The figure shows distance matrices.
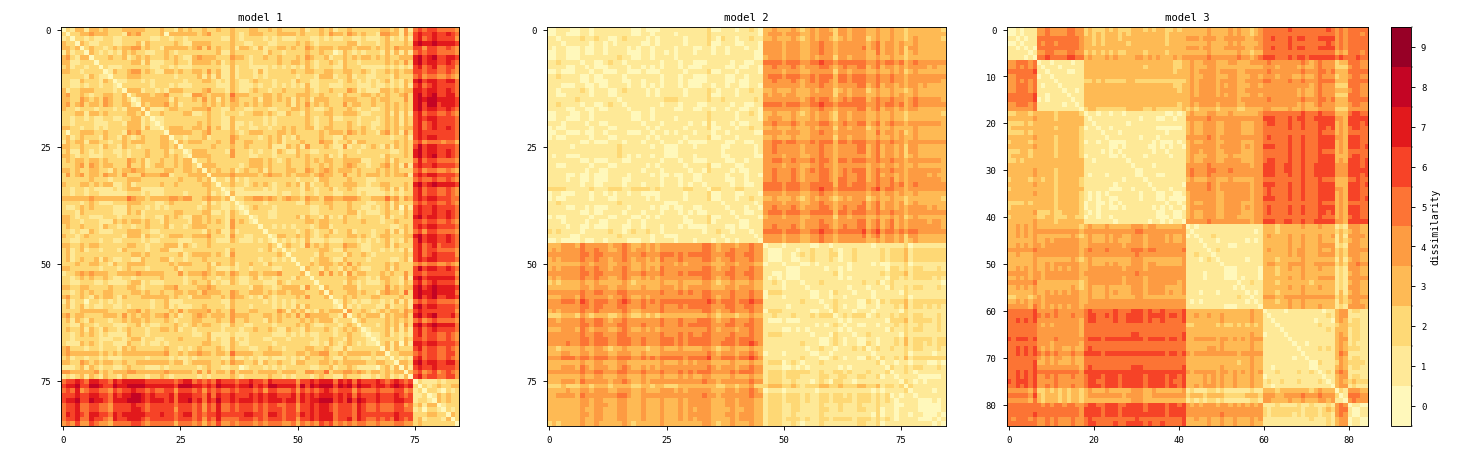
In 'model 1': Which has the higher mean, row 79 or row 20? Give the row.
79
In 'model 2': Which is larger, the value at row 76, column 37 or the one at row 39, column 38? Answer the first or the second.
the first
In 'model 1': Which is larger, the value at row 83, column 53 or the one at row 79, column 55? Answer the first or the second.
the second
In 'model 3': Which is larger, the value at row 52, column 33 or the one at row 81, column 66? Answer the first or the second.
the first
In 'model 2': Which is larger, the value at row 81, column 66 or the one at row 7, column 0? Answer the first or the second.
the first
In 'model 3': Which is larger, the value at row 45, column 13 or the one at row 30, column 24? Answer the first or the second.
the first
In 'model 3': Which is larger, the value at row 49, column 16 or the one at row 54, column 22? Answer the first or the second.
the second
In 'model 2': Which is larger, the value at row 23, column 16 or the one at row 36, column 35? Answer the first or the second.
the first
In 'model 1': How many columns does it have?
85
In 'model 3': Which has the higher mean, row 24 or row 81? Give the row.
81
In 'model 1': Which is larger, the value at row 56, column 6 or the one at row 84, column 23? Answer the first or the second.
the second
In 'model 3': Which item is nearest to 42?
44
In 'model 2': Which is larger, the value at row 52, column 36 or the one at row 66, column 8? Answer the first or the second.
the second
